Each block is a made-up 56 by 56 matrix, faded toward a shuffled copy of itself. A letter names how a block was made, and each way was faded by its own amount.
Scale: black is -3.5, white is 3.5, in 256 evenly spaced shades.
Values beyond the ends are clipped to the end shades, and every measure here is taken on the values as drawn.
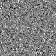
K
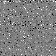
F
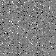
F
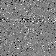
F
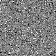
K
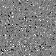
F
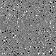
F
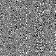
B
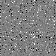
F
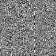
B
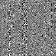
B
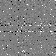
F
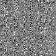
B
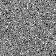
K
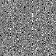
B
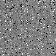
F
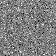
K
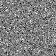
K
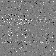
F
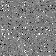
F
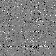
F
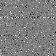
F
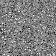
K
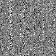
B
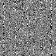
B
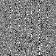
B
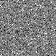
K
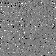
F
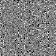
B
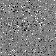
F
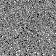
K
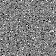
K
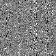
B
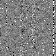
B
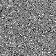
K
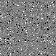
F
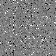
F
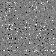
F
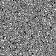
K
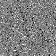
K
